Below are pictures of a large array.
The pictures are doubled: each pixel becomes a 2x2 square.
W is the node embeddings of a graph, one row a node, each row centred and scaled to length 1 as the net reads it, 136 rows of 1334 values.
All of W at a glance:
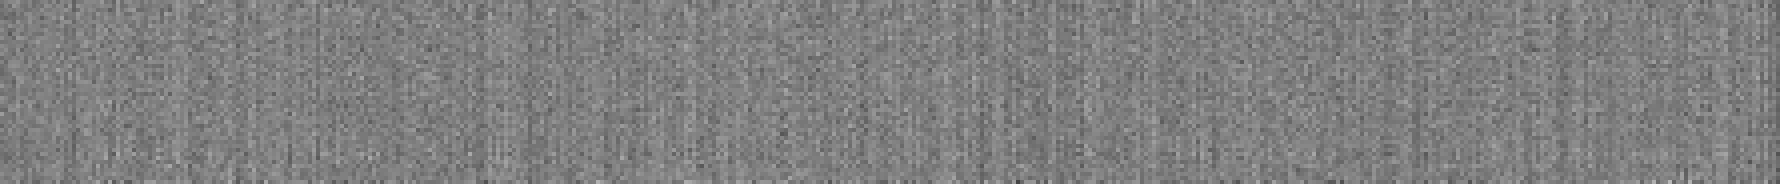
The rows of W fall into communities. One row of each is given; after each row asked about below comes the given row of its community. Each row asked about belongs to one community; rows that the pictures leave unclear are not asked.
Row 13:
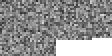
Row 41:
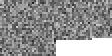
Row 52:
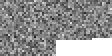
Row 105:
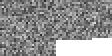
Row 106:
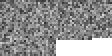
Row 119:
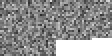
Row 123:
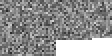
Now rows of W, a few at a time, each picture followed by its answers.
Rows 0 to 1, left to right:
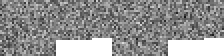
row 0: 119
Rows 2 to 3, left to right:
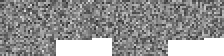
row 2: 106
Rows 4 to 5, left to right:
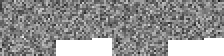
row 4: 106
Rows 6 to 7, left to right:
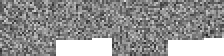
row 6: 106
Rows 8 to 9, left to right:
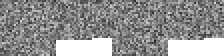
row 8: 106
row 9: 13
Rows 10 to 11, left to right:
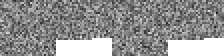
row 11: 52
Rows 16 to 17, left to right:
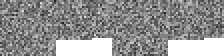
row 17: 41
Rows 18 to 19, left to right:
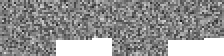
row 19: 123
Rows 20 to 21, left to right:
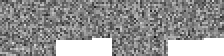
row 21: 119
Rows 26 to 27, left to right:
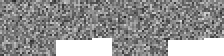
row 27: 105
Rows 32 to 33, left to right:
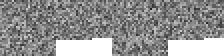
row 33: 106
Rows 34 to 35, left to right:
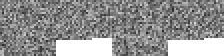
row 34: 105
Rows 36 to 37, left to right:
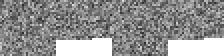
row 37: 41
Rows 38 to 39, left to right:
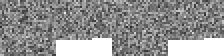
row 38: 105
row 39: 123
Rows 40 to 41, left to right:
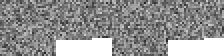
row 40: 119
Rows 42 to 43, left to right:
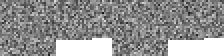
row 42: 13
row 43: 123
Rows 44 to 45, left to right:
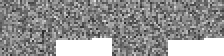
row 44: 13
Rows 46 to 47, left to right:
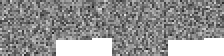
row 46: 119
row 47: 106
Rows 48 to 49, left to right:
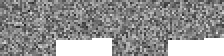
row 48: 13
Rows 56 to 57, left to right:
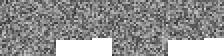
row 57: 13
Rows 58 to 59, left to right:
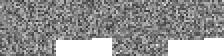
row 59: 13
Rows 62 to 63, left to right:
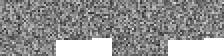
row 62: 119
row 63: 119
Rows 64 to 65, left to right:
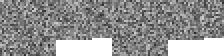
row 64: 41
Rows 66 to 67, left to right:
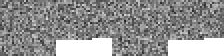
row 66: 13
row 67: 119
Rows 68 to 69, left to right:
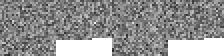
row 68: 123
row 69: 106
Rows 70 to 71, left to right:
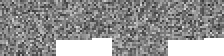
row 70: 105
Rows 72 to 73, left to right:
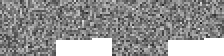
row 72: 119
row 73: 41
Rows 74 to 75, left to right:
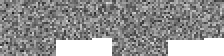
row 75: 52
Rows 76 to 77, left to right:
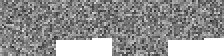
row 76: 105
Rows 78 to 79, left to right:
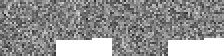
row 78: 119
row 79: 13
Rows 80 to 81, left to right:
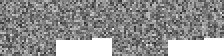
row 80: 119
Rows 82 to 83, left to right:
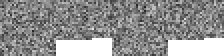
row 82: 52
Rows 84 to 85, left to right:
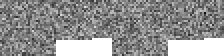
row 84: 41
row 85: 123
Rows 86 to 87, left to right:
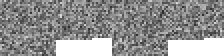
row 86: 105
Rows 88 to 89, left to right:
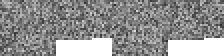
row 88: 123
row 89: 106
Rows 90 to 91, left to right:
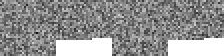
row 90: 123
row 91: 52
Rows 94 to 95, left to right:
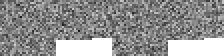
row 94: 52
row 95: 123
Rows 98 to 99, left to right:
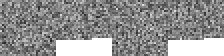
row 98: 105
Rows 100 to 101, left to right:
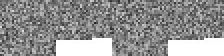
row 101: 105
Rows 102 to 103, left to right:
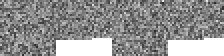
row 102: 123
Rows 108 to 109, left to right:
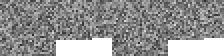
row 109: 123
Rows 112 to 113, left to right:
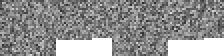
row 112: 106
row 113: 41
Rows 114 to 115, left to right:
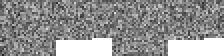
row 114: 106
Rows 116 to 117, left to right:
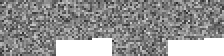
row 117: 41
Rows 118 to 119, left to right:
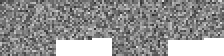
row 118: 106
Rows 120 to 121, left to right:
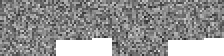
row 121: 105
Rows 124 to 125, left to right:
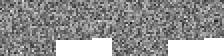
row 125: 123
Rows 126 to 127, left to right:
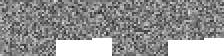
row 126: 123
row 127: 13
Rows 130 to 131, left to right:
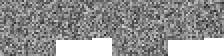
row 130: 123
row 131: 105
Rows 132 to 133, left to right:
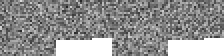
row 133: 105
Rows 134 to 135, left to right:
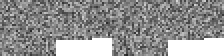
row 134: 41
